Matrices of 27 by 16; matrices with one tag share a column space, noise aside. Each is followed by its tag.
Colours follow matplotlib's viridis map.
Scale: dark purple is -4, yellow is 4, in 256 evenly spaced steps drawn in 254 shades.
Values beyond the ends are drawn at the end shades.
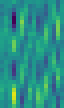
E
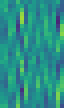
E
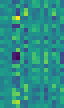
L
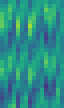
E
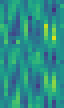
E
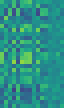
L
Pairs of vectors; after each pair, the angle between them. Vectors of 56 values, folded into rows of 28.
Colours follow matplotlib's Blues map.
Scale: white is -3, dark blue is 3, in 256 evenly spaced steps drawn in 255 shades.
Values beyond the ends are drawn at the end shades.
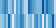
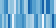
nearly parallel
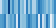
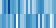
nearly parallel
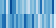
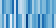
orthogonal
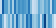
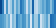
orthogonal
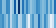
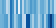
nearly opposite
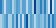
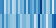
partly aligned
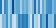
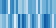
partly aligned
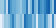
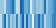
orthogonal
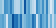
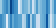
partly aligned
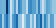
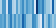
partly opposed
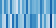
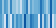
nearly parallel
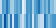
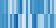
partly aligned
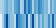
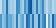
partly aligned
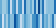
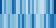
orthogonal
